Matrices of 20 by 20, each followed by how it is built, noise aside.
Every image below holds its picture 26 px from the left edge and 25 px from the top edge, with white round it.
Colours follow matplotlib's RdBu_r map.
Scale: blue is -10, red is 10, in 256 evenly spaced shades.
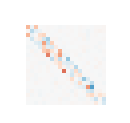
banded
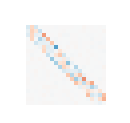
banded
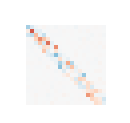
banded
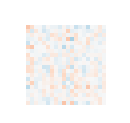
low rank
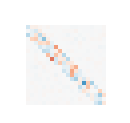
banded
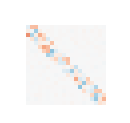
banded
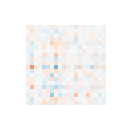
low rank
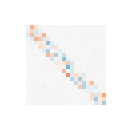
banded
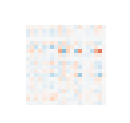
low rank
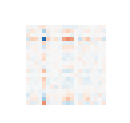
low rank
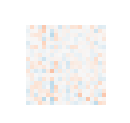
low rank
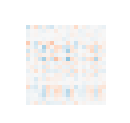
low rank
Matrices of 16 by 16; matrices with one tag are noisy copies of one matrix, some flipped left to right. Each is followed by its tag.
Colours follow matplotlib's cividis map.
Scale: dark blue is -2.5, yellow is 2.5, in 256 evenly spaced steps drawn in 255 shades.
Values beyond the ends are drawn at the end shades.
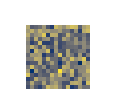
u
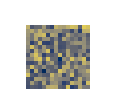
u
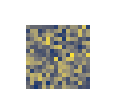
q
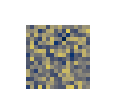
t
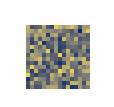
u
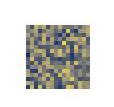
t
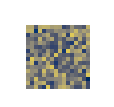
u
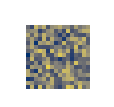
t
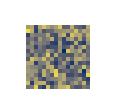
u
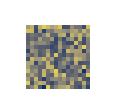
u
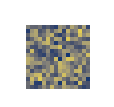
q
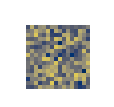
q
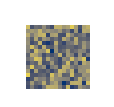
u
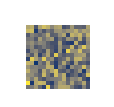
u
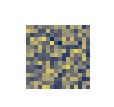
t
